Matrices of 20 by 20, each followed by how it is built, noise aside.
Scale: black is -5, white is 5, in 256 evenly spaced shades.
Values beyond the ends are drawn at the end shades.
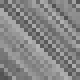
Toeplitz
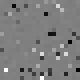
sparse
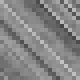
Toeplitz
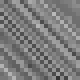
Toeplitz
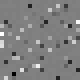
sparse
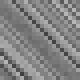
Toeplitz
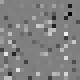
sparse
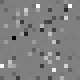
sparse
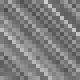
Toeplitz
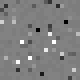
sparse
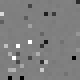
sparse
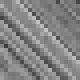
Toeplitz
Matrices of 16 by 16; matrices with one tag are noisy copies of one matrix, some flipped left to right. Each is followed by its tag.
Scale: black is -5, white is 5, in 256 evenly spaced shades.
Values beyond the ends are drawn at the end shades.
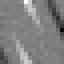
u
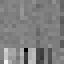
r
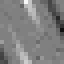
u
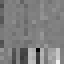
r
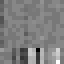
r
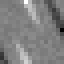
u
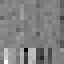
r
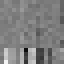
r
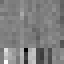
r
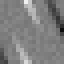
u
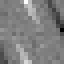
u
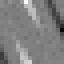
u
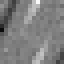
u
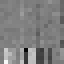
r
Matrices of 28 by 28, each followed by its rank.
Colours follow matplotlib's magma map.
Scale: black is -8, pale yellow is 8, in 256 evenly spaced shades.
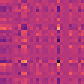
two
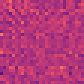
five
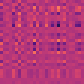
two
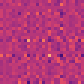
three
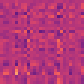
three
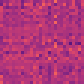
five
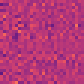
five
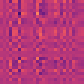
two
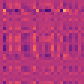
two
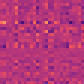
three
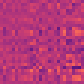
three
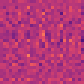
five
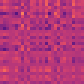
two
